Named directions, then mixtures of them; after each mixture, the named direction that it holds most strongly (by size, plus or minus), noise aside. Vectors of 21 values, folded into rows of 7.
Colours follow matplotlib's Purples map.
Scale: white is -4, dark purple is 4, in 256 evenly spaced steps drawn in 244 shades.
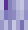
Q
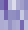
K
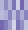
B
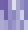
K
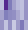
Q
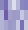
K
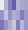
K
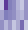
Q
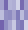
B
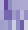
Q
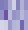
K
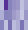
Q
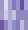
Q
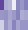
K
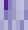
Q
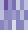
B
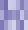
K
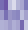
K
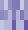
B
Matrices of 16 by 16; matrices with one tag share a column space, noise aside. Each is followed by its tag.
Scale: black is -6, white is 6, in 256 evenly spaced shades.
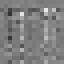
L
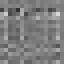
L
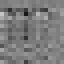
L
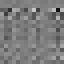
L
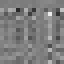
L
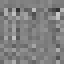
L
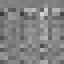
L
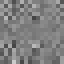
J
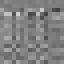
L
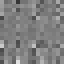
J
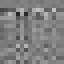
L
